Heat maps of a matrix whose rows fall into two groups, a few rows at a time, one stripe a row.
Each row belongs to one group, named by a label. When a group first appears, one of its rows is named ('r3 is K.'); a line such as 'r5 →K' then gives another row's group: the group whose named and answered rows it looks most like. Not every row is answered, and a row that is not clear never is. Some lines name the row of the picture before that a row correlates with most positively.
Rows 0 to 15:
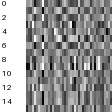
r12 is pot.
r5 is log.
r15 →pot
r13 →log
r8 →pot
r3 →pot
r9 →pot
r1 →log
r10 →log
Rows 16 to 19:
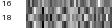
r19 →log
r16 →pot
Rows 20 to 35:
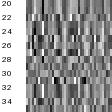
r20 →log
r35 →pot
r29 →pot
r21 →log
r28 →log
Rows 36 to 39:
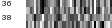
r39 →pot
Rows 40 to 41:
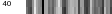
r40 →log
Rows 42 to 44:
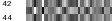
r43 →log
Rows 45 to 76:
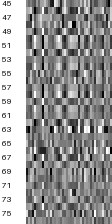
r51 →log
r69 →pot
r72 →pot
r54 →log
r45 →pot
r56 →pot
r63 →pot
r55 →pot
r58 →log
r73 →log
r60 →log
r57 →log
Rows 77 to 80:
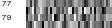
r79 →pot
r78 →pot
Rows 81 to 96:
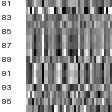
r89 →pot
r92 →log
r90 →log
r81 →log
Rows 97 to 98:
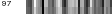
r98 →log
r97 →log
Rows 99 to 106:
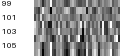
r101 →pot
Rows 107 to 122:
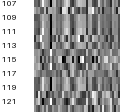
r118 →log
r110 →log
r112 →pot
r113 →log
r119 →log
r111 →log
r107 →log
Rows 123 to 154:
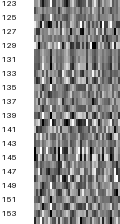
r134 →log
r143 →pot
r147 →pot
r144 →pot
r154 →pot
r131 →log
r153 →log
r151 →log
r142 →pot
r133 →pot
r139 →log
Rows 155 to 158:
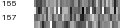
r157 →pot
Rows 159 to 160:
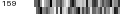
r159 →log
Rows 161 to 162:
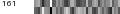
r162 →log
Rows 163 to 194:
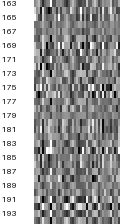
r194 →log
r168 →log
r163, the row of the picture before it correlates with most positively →161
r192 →log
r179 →log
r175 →pot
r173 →log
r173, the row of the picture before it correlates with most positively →162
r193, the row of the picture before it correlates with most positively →161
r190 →pot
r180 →pot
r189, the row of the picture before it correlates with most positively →161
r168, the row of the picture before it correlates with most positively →162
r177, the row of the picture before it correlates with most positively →162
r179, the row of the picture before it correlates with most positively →162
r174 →pot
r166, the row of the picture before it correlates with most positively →162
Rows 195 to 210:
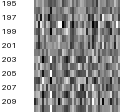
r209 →pot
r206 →log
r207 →pot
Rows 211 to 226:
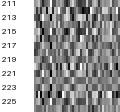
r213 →log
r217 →log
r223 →log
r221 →log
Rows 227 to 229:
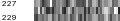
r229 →pot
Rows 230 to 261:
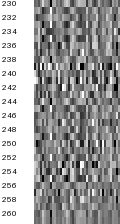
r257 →pot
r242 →pot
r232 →pot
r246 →pot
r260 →log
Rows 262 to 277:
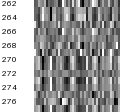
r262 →pot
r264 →log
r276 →pot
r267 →pot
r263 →log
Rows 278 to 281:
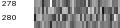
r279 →pot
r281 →log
